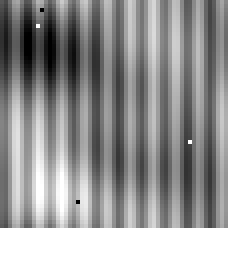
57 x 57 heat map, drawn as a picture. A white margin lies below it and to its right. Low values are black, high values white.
Upright stripes repeat 10 times across the table. The halves do not mirror each other. The values follow a bell shape. Four lone cells stand out: two far higher and two far lower than their neighbours.
